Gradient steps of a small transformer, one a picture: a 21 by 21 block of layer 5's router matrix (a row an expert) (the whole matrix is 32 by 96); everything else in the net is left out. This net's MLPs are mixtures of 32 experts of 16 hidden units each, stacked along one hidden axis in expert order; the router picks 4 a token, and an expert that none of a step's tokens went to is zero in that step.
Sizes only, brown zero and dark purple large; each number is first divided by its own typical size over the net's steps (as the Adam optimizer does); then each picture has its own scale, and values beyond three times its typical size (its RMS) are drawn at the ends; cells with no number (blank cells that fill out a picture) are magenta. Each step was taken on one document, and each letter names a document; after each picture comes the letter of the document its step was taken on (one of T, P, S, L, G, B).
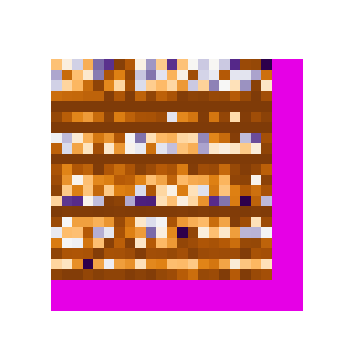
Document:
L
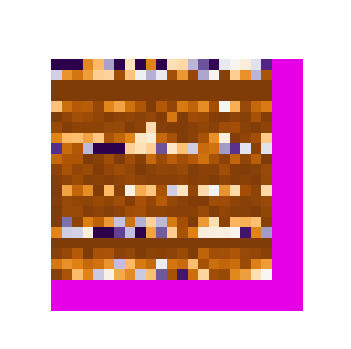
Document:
L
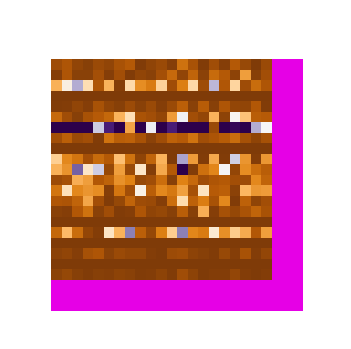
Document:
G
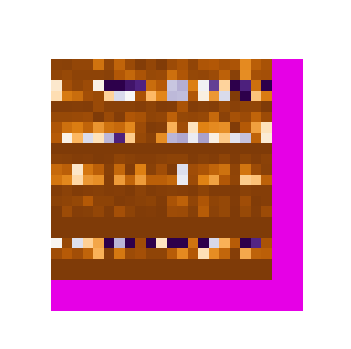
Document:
G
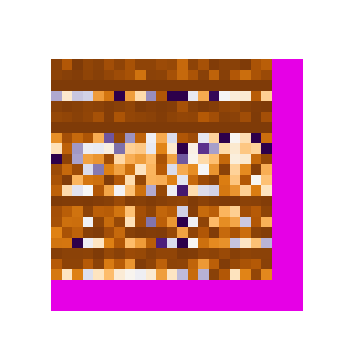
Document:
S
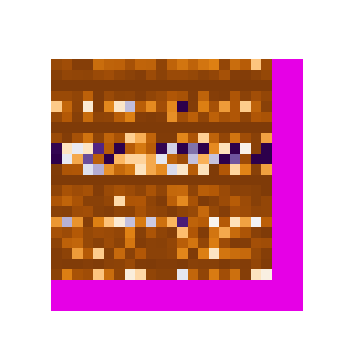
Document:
S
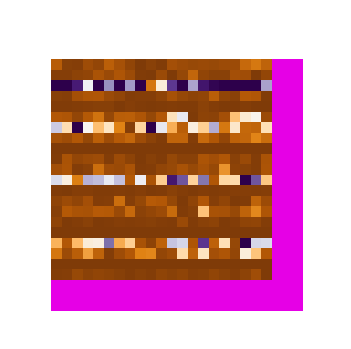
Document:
G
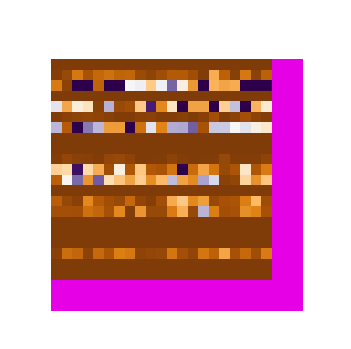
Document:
G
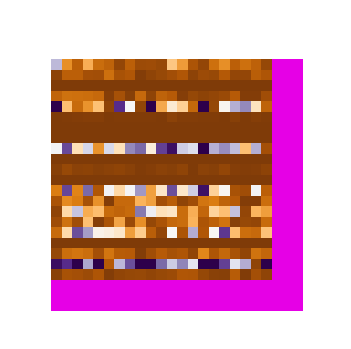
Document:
L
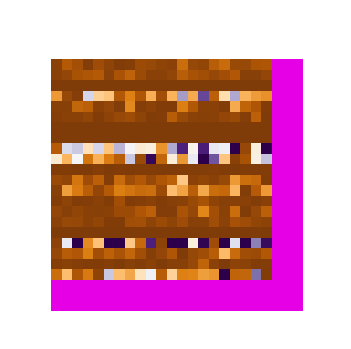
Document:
S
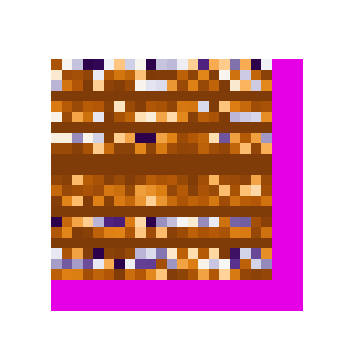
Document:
L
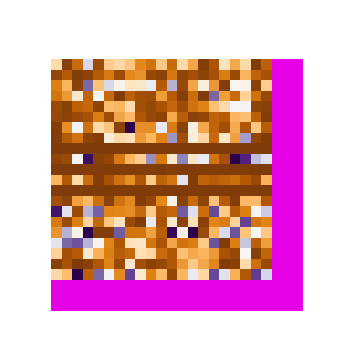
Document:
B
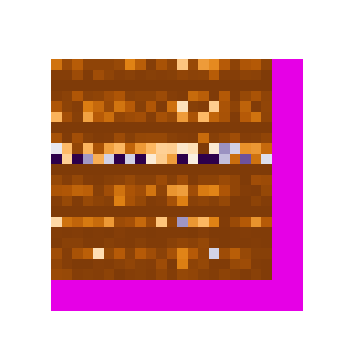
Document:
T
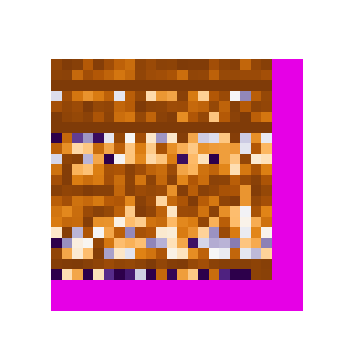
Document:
B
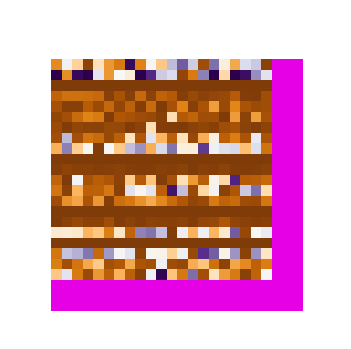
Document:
L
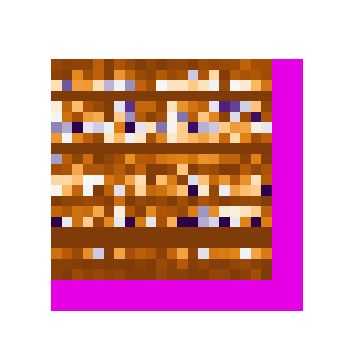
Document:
G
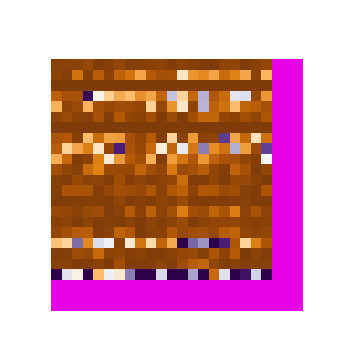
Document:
S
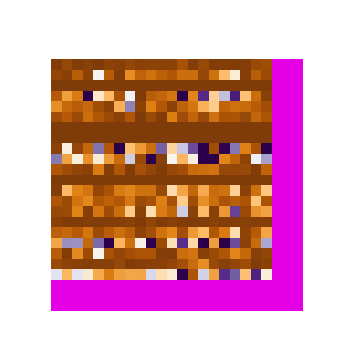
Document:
S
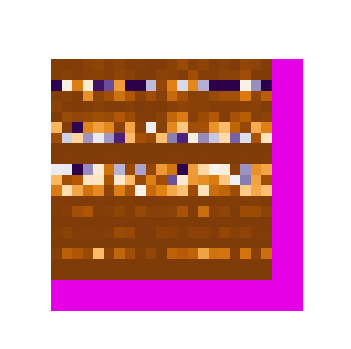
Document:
G
